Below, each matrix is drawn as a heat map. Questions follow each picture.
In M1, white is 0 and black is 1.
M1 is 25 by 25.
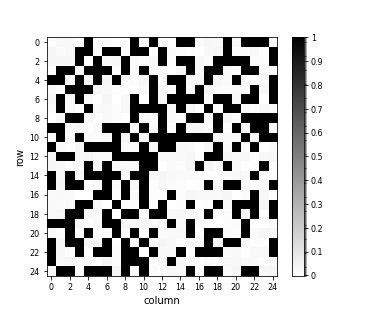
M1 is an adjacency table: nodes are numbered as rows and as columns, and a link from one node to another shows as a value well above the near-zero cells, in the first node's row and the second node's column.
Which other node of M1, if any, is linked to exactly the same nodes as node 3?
node 24
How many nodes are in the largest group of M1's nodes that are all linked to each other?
5
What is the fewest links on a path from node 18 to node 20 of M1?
1
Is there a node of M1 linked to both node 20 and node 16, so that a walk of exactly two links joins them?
no
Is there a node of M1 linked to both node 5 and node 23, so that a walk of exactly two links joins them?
no
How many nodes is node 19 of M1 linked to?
8
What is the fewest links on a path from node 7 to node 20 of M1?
1
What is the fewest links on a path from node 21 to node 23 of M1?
2
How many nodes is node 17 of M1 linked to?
11
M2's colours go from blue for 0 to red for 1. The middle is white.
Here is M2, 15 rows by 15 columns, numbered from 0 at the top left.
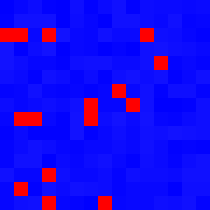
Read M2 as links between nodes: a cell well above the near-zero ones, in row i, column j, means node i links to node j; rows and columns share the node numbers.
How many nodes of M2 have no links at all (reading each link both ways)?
1
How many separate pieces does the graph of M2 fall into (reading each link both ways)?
3
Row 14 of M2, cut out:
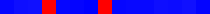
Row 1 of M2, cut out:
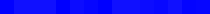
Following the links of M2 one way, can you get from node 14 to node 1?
yes
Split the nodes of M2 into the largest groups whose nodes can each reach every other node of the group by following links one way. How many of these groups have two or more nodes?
1
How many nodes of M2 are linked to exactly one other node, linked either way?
7
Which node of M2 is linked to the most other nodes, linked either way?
node 2
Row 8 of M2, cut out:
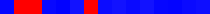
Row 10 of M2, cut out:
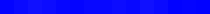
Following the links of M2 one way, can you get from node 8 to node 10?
yes
